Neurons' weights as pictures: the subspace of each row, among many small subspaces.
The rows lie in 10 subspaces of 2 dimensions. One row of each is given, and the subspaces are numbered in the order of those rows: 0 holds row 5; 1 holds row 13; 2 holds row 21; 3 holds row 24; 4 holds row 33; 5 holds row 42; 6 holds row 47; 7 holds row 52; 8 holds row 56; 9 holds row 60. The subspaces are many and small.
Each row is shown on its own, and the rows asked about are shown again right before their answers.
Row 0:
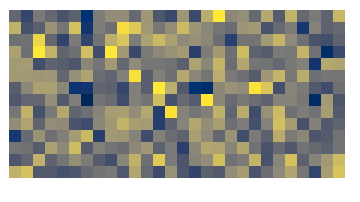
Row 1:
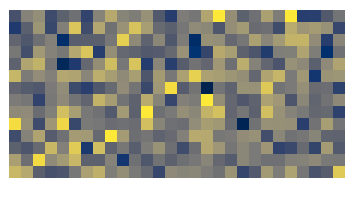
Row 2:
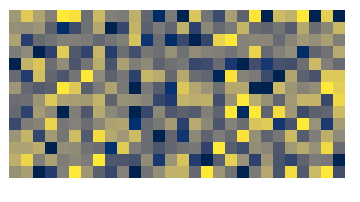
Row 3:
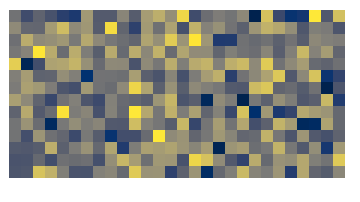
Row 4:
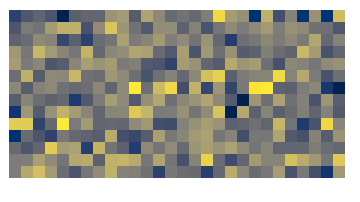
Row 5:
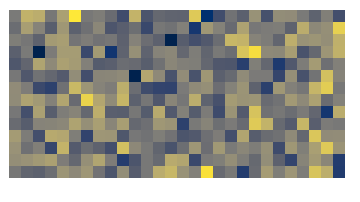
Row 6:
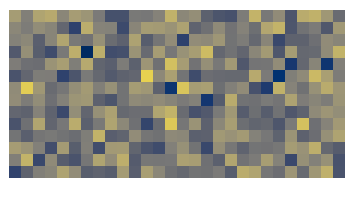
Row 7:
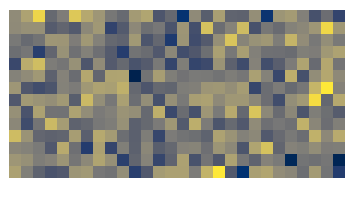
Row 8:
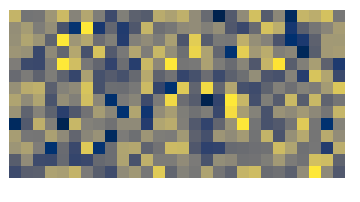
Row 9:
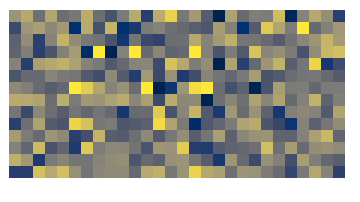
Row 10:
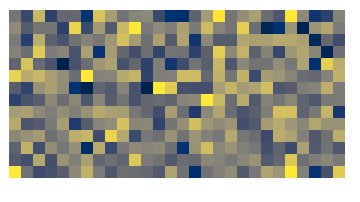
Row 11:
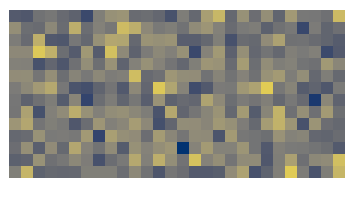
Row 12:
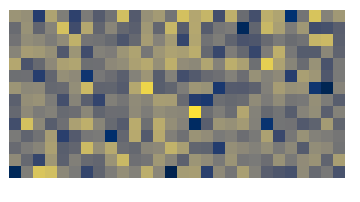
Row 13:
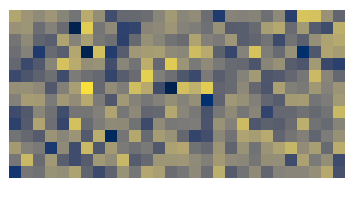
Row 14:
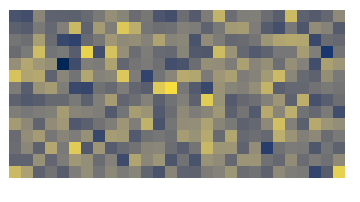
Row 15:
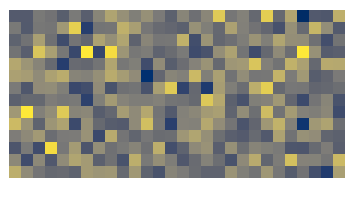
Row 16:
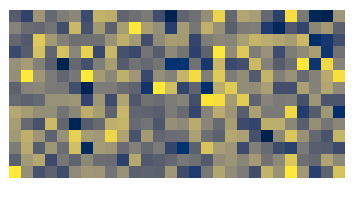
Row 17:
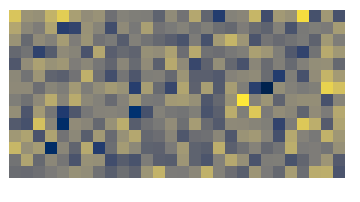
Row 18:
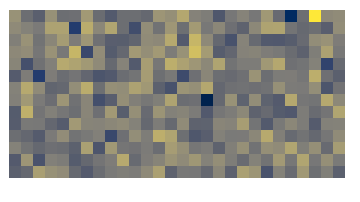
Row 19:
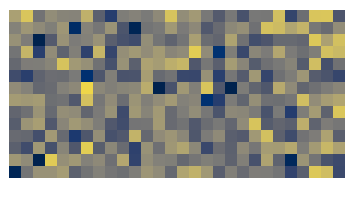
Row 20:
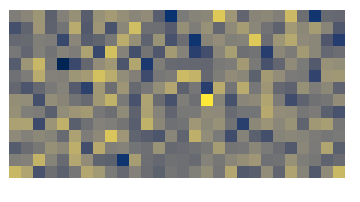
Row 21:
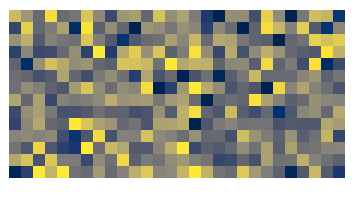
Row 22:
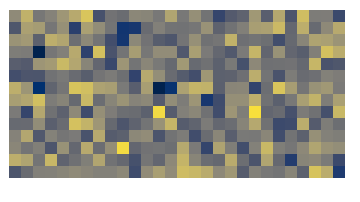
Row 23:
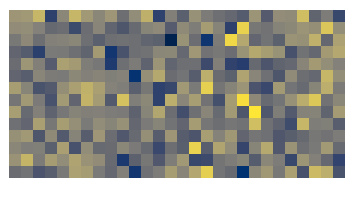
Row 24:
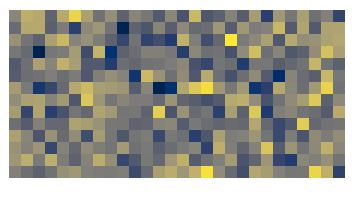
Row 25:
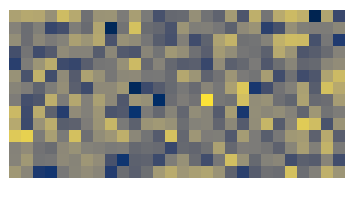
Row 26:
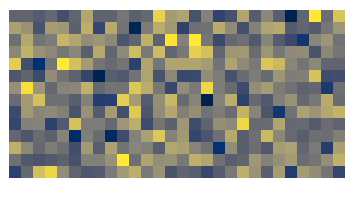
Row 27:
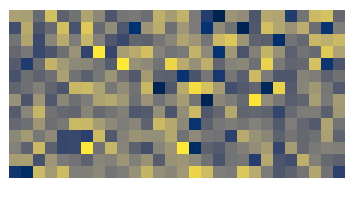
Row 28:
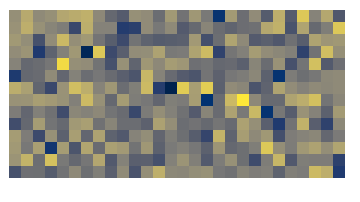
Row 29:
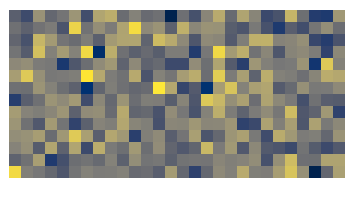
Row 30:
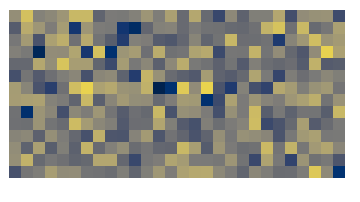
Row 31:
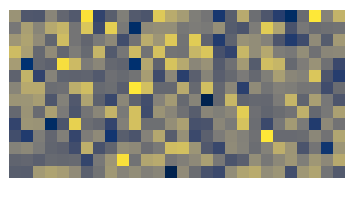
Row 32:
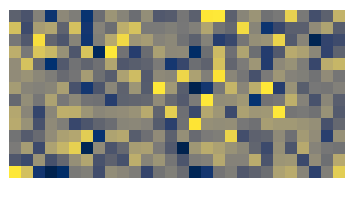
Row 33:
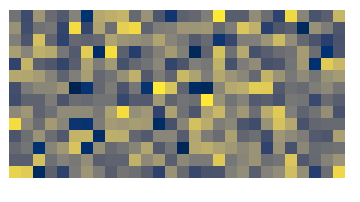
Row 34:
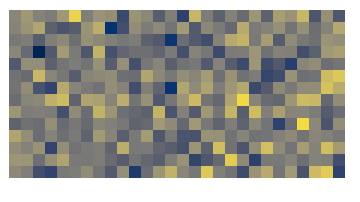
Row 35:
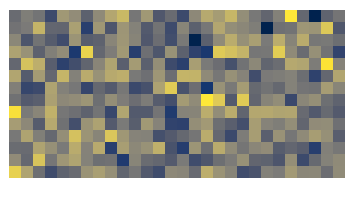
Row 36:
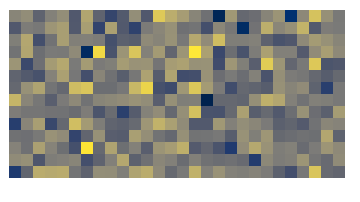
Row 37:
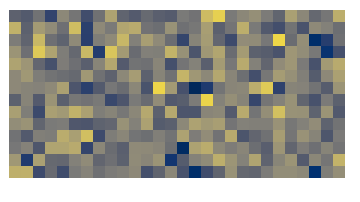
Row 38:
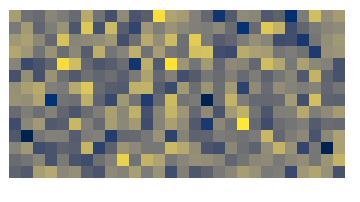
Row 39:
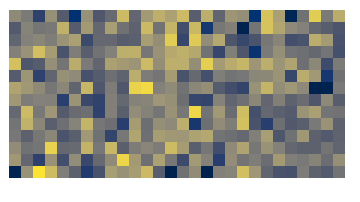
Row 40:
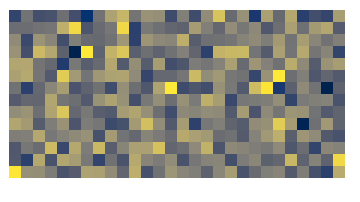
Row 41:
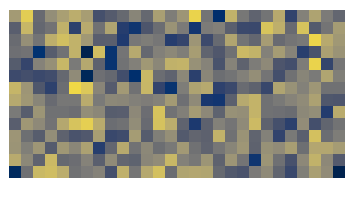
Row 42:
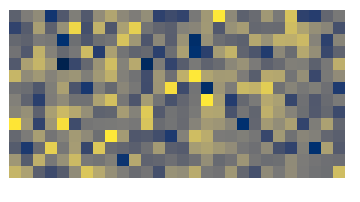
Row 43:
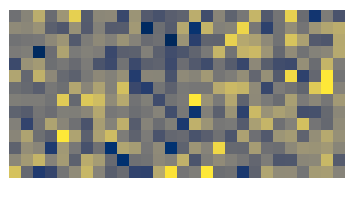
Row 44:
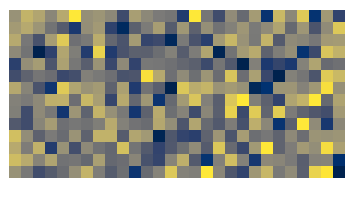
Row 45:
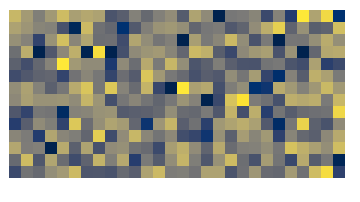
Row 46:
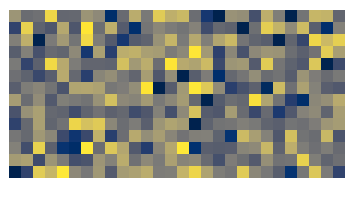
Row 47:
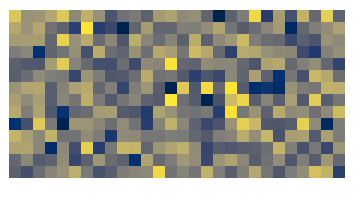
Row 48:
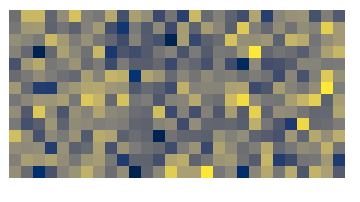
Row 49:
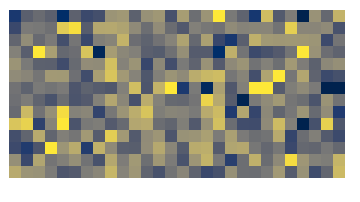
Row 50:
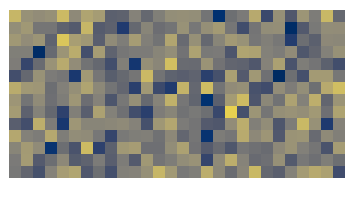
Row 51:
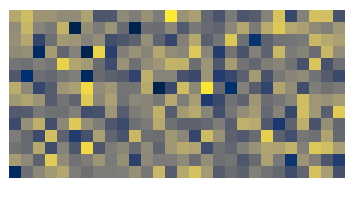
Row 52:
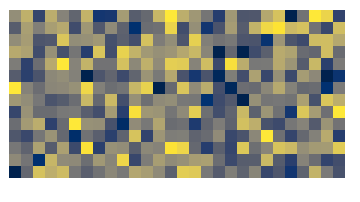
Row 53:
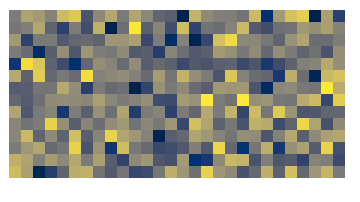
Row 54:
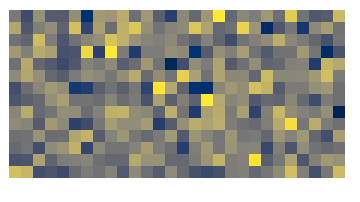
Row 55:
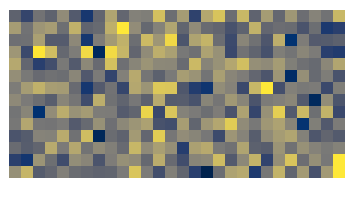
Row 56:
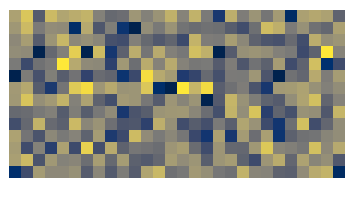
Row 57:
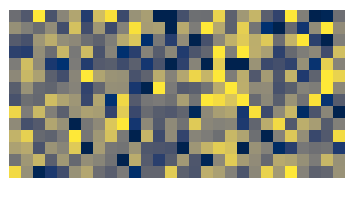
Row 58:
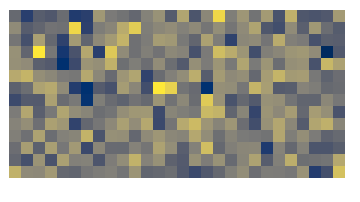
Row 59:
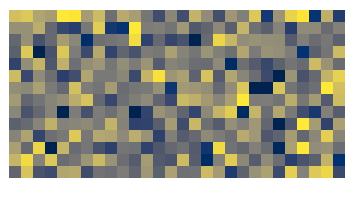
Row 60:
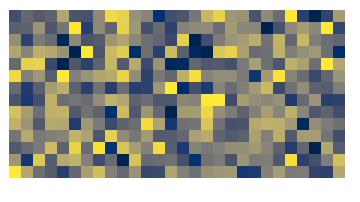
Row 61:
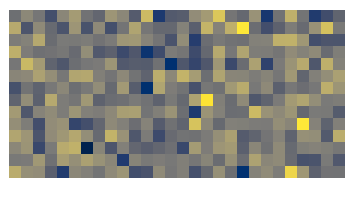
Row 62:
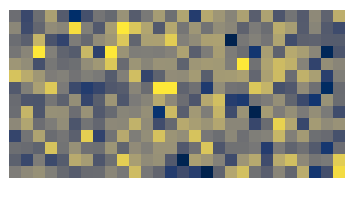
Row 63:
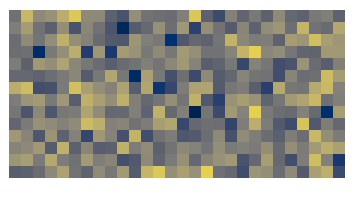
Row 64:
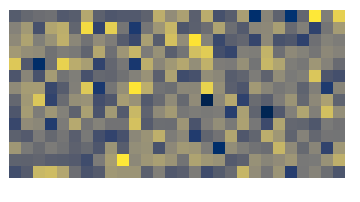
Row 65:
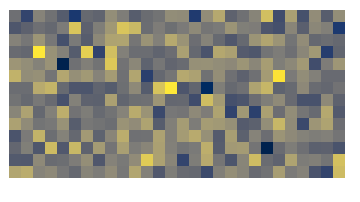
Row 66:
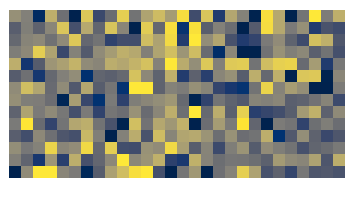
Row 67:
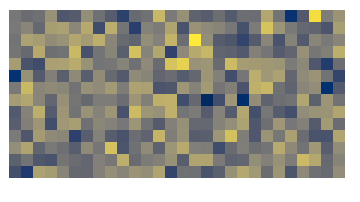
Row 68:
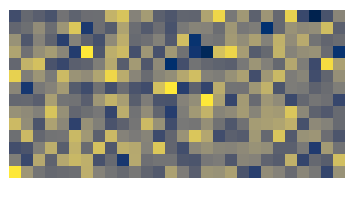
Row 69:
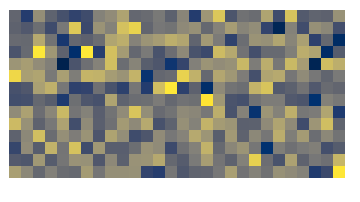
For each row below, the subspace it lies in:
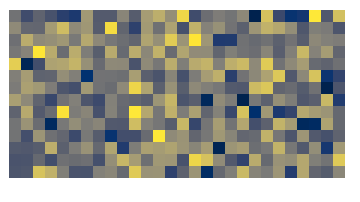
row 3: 1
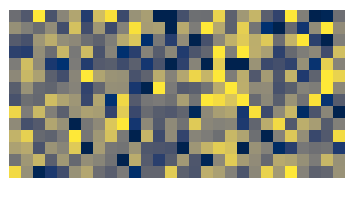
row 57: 7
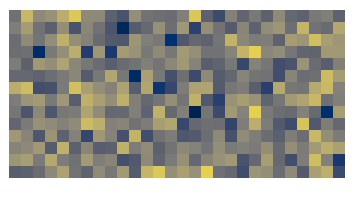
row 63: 0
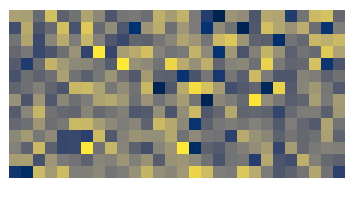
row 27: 2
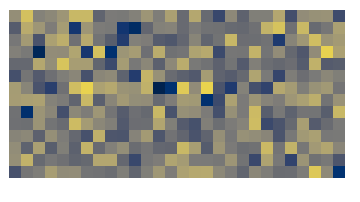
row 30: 3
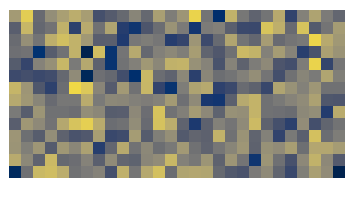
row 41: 0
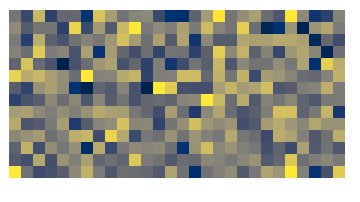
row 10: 3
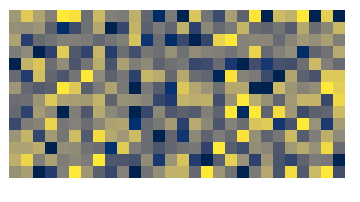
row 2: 1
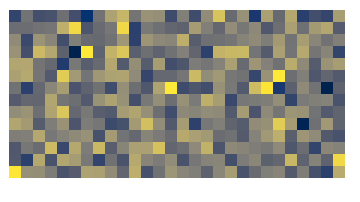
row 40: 9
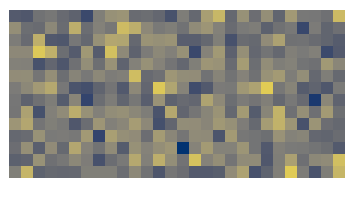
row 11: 4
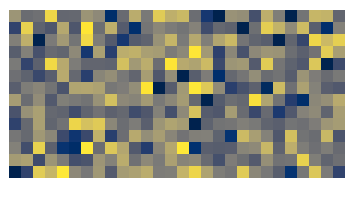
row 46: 2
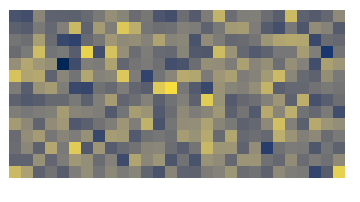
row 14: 8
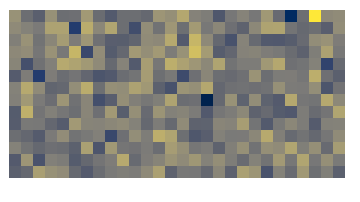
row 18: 1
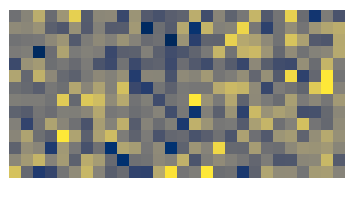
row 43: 0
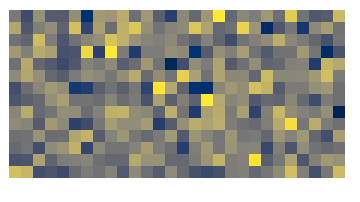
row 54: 4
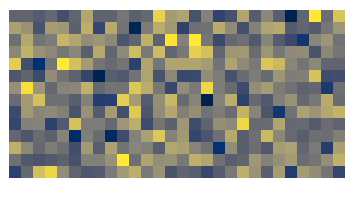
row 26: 5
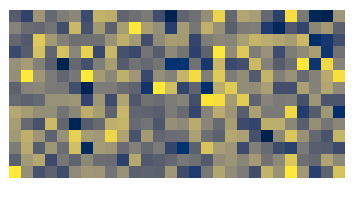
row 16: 7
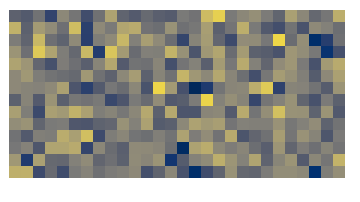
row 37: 2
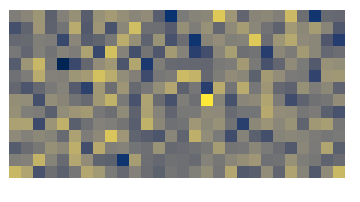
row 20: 5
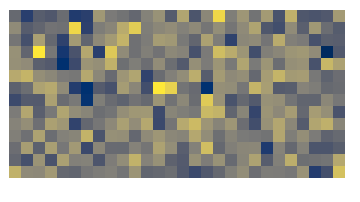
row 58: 3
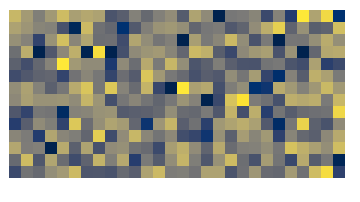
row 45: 1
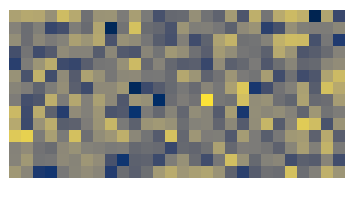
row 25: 6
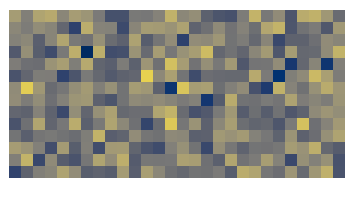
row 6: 9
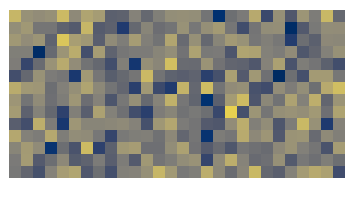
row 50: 6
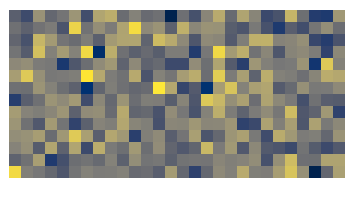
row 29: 7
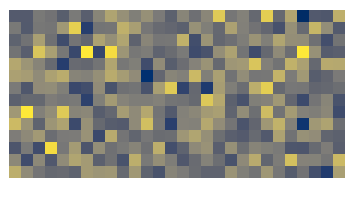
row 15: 1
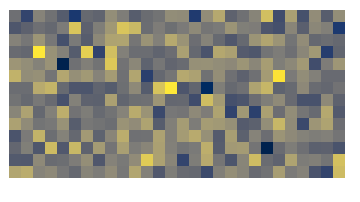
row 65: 8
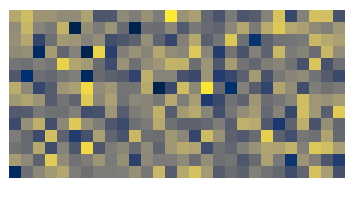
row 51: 7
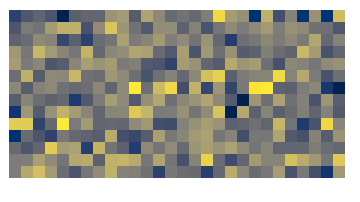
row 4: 6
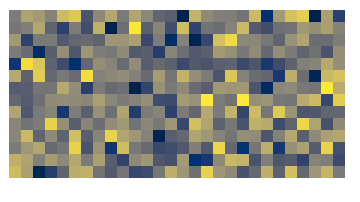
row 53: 1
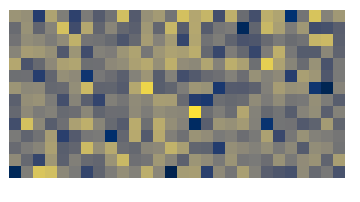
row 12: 0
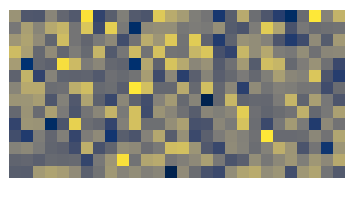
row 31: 6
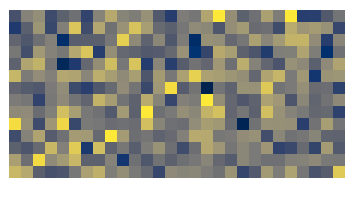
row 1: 5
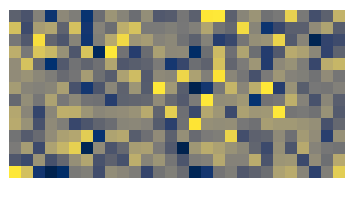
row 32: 2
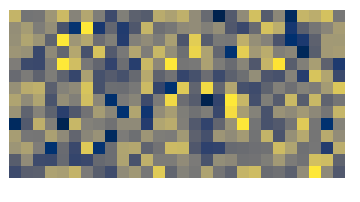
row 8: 6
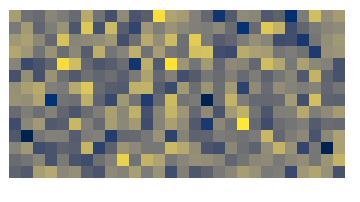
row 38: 6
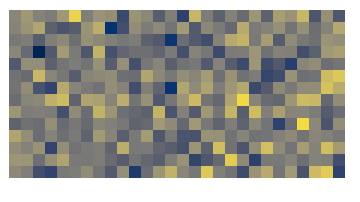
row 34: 8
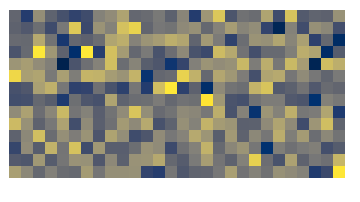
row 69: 8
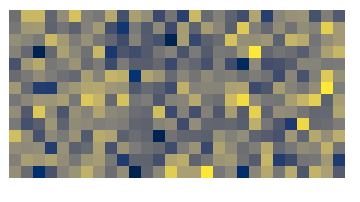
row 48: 3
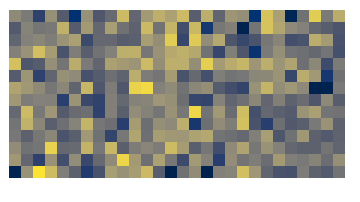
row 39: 0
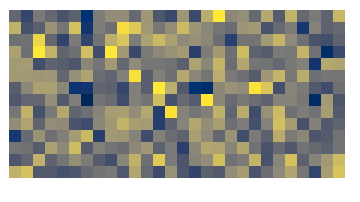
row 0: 4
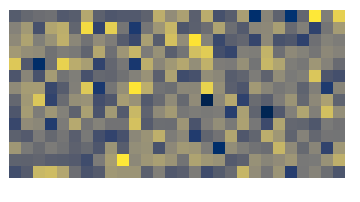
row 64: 5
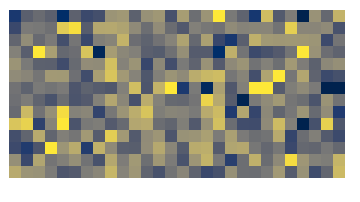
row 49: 5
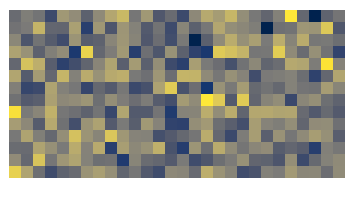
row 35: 9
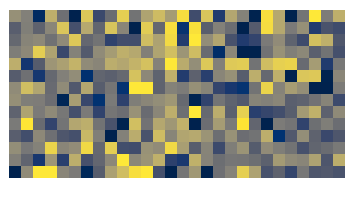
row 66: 0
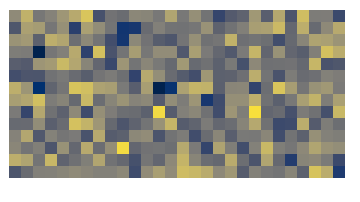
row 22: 3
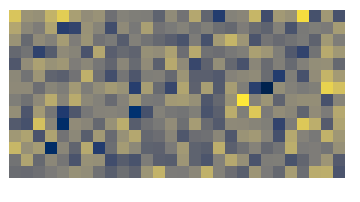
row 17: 5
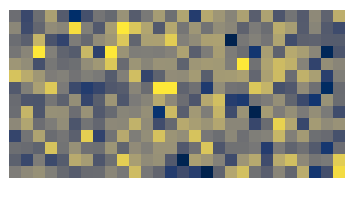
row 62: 3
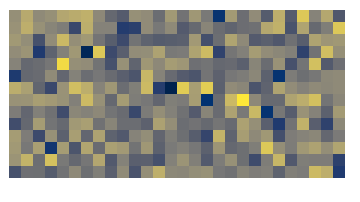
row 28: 8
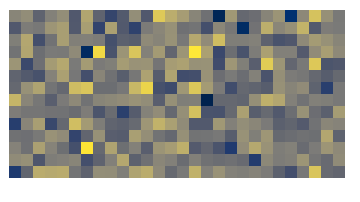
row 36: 4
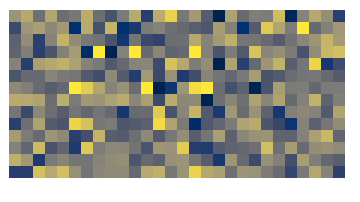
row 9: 4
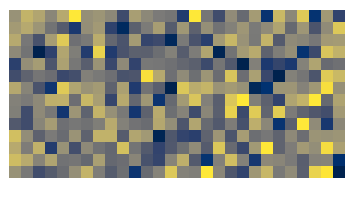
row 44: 8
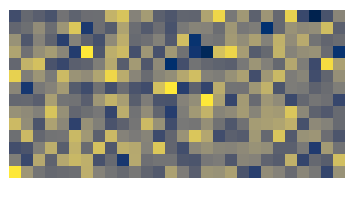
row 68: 9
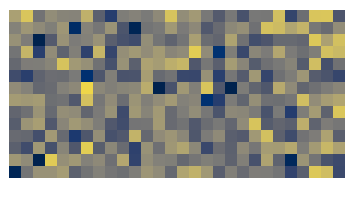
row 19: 7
